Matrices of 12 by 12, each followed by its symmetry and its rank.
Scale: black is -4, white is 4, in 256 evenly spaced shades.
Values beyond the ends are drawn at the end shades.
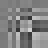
symmetric, rank one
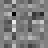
neither, rank two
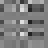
neither, rank one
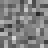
antisymmetric, full rank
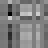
neither, rank one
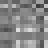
neither, rank two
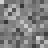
symmetric, full rank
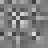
symmetric, rank two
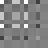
symmetric, rank one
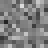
antisymmetric, full rank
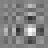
symmetric, rank one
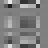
neither, rank one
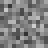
antisymmetric, full rank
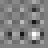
symmetric, rank one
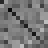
symmetric, full rank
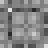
symmetric, rank two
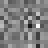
neither, rank two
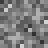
symmetric, full rank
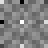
symmetric, rank two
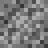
symmetric, full rank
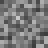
symmetric, full rank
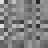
neither, rank two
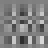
neither, rank one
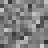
antisymmetric, full rank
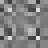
symmetric, rank two
